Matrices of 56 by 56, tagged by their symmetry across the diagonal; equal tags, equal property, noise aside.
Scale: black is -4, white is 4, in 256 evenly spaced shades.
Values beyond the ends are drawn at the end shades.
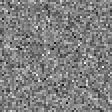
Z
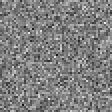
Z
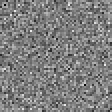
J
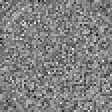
J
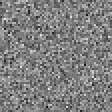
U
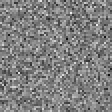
U
